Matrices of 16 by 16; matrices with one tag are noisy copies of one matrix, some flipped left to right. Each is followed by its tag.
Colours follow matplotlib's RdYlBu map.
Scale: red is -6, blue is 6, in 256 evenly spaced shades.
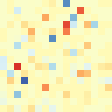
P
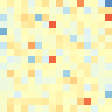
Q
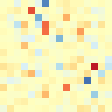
P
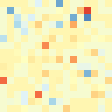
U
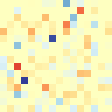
P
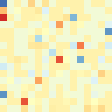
Q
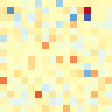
U
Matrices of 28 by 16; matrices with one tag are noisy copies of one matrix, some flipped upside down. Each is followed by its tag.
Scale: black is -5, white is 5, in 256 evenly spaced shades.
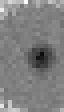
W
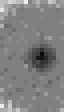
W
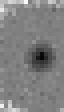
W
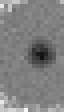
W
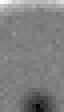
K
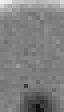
K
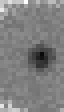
W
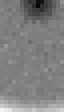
K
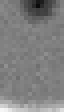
K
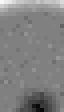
K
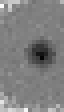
W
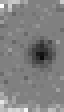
W
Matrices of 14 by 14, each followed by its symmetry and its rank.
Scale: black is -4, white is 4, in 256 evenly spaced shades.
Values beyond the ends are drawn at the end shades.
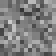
antisymmetric, full rank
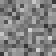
symmetric, full rank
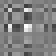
symmetric, rank one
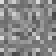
symmetric, rank three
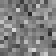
antisymmetric, full rank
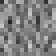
neither, rank three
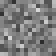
symmetric, full rank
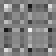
symmetric, rank one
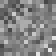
symmetric, full rank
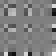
symmetric, rank one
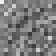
symmetric, full rank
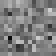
neither, rank three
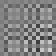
symmetric, rank one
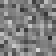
antisymmetric, full rank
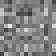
neither, rank three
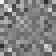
symmetric, rank three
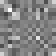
symmetric, rank three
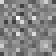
symmetric, rank three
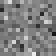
antisymmetric, full rank
